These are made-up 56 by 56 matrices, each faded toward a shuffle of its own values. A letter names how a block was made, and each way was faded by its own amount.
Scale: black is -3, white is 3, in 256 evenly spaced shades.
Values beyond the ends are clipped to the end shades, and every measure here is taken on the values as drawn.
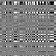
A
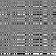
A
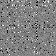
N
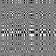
A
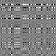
A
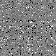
N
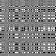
A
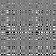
A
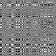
A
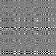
A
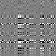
A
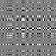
A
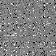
N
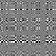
A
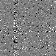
N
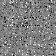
N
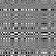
A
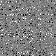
N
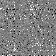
N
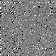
N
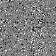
N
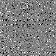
N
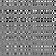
A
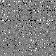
N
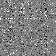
N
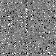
N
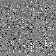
N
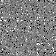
N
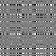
A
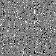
N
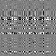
A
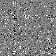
N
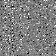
N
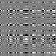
A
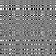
A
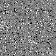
N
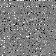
N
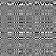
A
